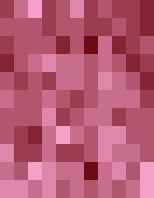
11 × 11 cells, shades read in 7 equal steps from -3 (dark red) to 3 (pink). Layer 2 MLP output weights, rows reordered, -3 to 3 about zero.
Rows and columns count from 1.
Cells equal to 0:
41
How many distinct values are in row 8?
6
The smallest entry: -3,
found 2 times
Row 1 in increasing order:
-2 -1 -1 -1 -1 -1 0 0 1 2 3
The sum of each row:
-1 -6 -8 1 1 3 2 6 3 11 13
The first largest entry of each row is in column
3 1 8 4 8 1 4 5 1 3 11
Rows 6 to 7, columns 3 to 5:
0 1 0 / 0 2 -1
